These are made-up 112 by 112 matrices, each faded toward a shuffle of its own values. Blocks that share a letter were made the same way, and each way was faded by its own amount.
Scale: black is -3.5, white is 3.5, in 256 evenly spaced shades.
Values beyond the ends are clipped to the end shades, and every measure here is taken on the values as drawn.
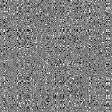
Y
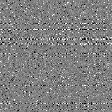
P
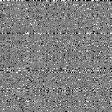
P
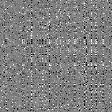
Y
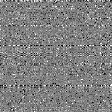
P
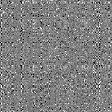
Y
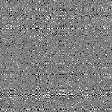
P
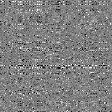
P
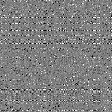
P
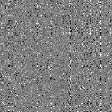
Y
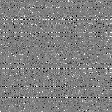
P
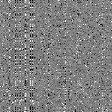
Y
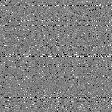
P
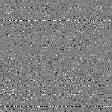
P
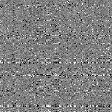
P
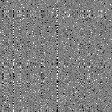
Y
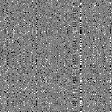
Y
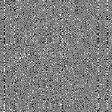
Y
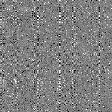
Y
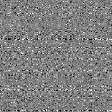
P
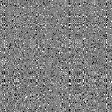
Y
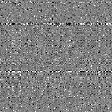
P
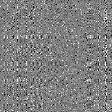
Y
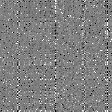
Y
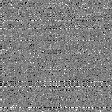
P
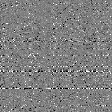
P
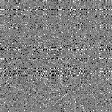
P
